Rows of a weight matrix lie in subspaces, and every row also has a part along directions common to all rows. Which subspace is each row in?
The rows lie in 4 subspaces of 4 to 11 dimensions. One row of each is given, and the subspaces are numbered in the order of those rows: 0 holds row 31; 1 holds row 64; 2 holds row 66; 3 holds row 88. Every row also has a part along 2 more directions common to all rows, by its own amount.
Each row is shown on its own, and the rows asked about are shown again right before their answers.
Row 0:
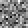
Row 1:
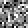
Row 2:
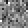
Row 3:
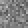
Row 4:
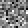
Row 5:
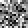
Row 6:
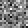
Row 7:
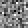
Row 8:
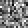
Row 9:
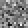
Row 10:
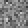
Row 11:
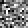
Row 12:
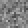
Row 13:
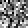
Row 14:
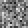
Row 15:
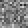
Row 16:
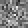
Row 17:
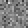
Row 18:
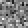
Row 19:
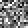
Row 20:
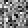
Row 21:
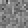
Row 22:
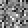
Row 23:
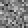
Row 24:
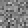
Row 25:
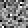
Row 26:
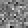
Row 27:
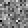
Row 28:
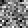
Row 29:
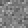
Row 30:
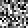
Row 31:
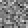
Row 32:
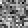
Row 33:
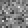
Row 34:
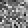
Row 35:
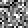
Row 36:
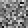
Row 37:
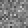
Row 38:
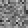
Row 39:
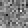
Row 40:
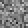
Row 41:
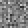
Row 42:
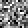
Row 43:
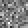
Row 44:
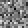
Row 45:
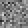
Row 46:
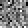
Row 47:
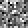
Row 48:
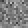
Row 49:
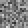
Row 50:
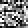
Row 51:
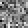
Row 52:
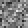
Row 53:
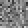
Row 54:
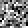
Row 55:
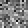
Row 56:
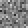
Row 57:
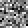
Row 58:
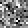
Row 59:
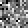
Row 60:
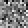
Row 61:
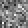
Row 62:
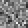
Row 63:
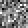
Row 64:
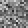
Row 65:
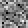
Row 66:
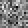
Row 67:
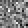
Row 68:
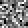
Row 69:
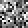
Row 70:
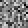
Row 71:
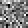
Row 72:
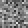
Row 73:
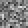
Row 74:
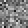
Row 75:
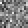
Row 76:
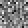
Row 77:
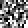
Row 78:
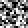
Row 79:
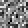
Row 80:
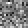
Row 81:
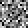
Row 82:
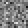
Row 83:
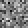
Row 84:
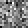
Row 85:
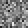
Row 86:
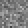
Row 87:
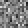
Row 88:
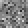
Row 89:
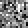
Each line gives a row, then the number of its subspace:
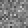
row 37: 2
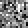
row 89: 3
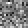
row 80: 3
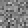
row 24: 2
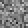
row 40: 2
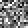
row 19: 0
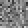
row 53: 3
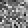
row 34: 1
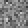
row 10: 0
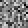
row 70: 0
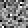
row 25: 1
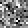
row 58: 1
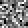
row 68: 3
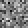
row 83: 3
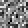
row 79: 0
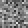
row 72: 3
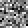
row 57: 2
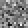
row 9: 0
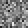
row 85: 3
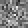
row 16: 2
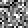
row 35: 0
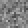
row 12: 3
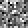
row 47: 3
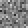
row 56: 2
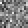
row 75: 1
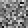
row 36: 1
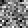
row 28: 0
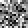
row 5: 2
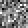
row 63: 0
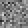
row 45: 3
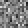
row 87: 0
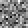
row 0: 2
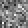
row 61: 0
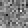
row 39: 3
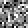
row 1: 0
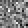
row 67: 3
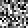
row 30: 1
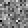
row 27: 1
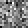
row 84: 3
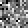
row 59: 1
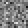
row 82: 0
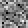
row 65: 0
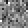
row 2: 1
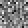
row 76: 3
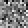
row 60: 1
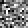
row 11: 3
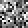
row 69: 3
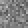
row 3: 3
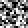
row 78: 3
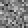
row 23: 2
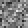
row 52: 0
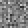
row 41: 0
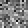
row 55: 1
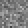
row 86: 0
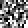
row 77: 0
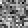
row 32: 3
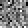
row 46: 3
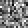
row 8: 3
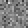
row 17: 1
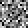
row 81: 1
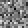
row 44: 3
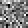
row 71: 1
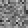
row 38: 3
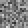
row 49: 2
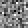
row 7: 3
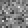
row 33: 3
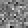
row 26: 2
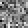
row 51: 3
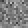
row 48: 3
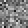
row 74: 1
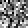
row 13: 1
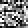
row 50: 3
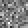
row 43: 0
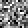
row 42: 0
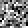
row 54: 2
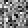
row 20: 0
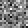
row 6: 2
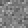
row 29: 0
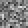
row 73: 2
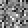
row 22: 1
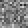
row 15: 0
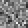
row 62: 0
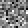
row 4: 3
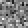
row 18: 3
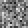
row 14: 3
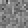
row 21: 1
